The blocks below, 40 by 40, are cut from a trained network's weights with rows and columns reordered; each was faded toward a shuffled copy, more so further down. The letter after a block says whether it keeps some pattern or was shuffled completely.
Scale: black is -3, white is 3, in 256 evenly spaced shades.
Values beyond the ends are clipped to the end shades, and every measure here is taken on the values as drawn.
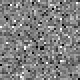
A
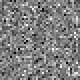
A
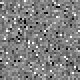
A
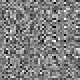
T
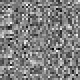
T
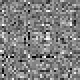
T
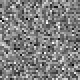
A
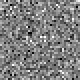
A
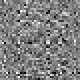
T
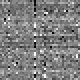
T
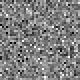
A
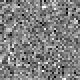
A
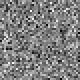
A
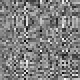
T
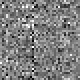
T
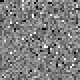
A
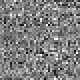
T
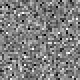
A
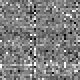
T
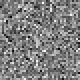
A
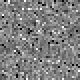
A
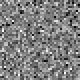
A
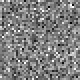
A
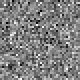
A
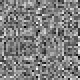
T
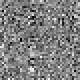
T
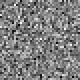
A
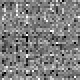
T
